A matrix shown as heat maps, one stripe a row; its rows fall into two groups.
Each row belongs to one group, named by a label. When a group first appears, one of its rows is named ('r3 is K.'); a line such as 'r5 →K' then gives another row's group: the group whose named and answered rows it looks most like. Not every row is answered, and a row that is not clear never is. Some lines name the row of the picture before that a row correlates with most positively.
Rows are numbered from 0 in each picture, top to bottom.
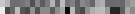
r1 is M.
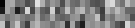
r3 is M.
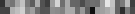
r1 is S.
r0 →S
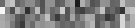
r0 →S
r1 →M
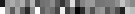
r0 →S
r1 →M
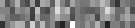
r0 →M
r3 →S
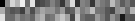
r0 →S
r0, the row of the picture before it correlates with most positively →3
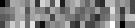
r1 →S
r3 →S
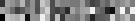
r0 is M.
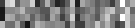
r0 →S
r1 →S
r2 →S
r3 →M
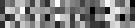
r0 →S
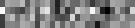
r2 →S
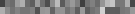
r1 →M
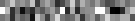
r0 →S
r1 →M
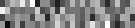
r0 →S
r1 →M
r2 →S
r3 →M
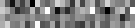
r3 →M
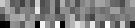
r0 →M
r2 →S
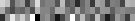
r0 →M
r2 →S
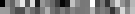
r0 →S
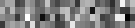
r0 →S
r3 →S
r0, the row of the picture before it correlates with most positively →1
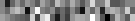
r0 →M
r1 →M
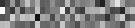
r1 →M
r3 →M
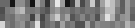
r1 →S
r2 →S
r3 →M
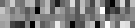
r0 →S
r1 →M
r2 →M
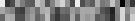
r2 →S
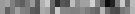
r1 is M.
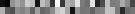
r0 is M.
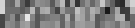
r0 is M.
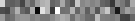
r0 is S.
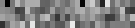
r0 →M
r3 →S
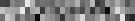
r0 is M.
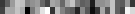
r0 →S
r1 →M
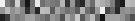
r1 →M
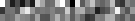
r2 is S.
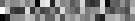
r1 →M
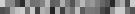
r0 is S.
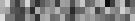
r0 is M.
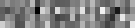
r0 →S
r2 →S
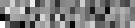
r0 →S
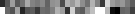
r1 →M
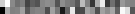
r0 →M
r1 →S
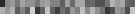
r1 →S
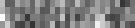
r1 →M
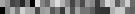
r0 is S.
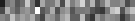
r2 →S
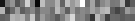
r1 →M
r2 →S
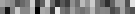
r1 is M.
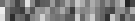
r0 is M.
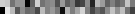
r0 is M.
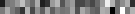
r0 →S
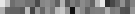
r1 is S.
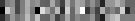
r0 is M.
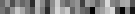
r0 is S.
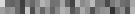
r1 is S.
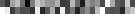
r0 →M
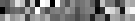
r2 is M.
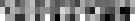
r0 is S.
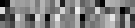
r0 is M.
